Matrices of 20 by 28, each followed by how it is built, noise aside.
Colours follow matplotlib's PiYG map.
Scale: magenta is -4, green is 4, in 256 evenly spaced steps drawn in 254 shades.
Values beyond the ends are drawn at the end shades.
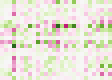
low rank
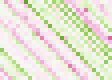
Toeplitz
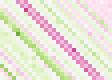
Toeplitz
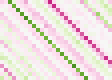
Toeplitz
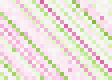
Toeplitz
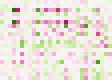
low rank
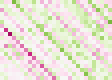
Toeplitz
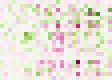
low rank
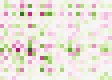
low rank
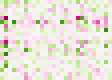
low rank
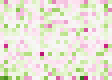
low rank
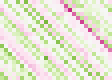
Toeplitz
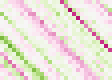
Toeplitz
